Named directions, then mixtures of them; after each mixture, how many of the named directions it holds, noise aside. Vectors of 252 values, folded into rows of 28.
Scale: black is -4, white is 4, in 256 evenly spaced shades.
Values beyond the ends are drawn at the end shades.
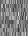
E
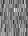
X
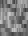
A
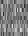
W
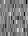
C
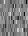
one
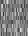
two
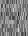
one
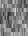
two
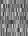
two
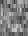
two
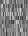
three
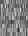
three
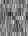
three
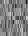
three
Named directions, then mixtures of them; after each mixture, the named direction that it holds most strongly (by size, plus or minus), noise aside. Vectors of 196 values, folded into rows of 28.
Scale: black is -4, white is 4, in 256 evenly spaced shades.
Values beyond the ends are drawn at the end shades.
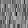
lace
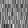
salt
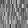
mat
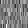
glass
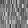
mat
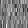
glass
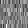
glass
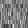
salt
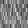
mat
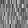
mat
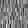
glass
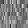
mat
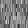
lace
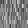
mat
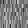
mat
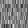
salt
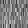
mat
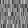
glass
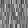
lace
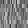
mat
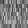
mat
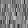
lace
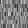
glass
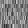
salt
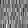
glass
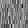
salt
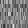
salt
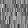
lace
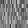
mat
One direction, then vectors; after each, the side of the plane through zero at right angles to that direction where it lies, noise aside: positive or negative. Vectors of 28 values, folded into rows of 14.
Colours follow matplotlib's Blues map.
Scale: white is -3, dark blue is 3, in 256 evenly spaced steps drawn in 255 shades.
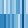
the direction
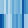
positive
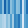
negative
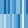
negative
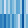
positive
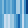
negative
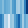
negative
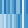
negative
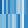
negative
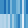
negative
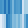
negative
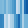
negative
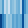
positive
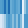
negative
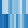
positive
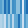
negative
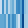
positive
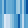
negative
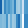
negative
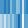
negative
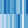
negative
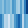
negative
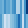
negative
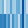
positive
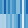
negative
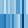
positive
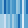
negative
